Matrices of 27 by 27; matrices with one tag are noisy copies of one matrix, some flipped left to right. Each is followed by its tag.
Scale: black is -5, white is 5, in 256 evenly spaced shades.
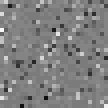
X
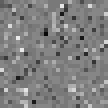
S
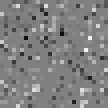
S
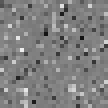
S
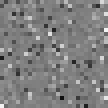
X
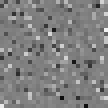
X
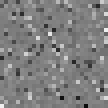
X
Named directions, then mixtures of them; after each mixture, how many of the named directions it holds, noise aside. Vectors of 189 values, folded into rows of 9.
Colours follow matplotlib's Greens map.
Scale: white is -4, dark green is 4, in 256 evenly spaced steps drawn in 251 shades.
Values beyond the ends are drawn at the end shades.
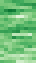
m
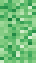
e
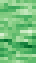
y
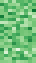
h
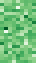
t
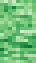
two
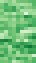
two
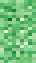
two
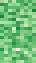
one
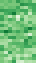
three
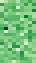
two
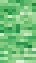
three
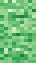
two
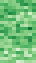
two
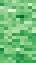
three
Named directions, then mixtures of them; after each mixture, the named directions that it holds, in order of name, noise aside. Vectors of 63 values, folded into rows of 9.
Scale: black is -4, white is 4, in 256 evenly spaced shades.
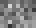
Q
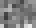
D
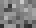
D, Q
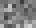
D, Q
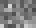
D, Q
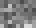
D, Q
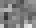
D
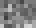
D, Q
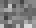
D, Q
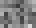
D, Q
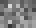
Q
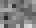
D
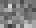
D, Q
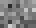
Q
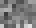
D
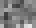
D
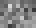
Q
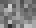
D, Q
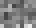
D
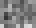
D
